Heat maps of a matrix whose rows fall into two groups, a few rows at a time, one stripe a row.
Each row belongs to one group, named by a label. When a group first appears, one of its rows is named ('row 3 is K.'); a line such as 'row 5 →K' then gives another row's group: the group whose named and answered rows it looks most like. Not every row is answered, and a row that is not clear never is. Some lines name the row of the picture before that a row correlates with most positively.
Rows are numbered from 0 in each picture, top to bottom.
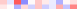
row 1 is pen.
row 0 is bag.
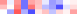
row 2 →bag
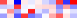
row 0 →pen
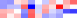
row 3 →bag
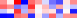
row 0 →bag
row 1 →pen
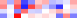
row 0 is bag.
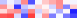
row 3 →pen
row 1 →pen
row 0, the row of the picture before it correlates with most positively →2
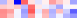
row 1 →bag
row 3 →pen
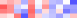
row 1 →pen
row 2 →pen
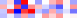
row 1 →bag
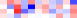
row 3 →pen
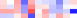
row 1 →bag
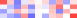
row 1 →pen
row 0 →pen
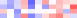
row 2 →pen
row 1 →pen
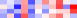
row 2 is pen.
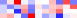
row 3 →bag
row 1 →pen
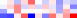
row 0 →bag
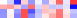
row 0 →pen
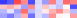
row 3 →pen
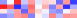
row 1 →pen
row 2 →bag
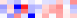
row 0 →pen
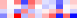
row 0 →bag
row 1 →bag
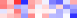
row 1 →pen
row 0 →bag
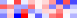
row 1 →pen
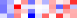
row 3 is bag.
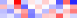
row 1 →bag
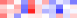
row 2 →bag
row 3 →pen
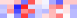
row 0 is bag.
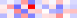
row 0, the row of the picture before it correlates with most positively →3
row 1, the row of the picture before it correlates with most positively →2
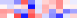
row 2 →pen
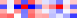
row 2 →bag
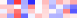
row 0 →bag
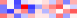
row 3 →pen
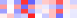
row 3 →bag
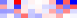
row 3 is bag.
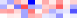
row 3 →bag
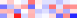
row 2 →pen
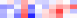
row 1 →pen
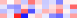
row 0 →bag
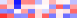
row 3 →pen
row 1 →pen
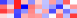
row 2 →pen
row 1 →bag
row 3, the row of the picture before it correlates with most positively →1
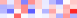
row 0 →bag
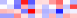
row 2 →bag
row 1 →pen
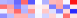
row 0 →pen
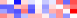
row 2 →pen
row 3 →pen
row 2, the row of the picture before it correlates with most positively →0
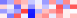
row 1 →pen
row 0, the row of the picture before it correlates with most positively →1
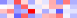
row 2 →bag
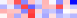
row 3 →bag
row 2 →bag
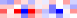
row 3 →bag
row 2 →bag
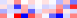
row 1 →pen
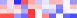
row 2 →bag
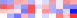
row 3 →pen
